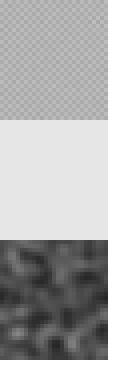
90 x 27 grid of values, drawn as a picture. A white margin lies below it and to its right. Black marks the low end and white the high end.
It is made of 3 by 1 panels. Panel 1,1: high, checkered, faint in contrast. Panel 2,1: very high, flat. Panel 3,1: low, blotchy.
